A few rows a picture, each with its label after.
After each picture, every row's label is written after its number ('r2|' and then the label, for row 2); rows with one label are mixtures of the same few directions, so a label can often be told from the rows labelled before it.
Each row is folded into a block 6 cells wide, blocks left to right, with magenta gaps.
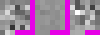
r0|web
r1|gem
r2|gem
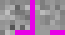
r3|web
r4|gem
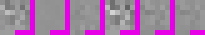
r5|gem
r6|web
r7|web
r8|gem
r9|gem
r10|gem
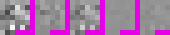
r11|web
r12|gem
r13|web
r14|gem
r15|web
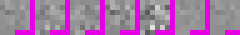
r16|gem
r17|web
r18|web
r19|gem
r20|web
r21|gem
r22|gem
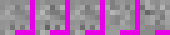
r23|web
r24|web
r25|web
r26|gem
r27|gem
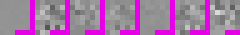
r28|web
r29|web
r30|gem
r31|web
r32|gem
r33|web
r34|gem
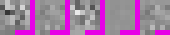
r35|gem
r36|web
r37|gem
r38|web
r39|web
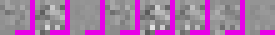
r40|gem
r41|web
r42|web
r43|gem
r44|web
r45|web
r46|web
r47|web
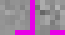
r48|gem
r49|gem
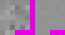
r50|web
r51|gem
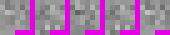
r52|gem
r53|web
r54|gem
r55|web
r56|gem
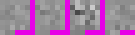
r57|web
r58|gem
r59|gem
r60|web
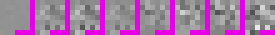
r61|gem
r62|web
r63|web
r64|web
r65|gem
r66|gem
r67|gem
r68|web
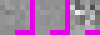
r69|gem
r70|gem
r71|gem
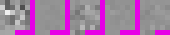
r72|gem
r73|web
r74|web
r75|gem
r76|web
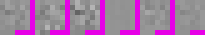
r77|gem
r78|web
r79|gem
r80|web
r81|gem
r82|gem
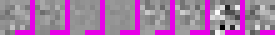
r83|web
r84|gem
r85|gem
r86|gem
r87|gem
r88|gem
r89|web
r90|web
